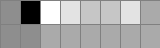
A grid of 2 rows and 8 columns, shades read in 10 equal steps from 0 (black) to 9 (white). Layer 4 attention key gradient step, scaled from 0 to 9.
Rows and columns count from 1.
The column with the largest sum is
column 3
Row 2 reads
5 5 6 6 6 6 6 6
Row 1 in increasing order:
0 5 6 7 7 8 8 9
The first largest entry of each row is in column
3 3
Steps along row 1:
down up down down same up down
